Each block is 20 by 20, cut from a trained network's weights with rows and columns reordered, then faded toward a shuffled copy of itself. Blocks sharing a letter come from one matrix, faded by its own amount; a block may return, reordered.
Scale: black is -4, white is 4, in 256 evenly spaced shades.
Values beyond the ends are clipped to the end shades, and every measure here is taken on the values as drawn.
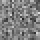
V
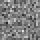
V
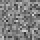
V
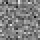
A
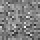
V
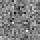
A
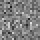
V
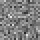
V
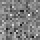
A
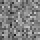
A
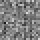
A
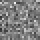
V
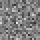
V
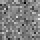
A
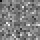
A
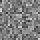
V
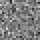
V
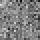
A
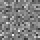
V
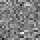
V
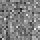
A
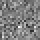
V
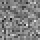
V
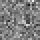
V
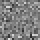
V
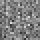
A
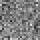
V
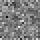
A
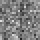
A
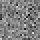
A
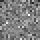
A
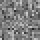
V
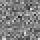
V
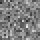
V
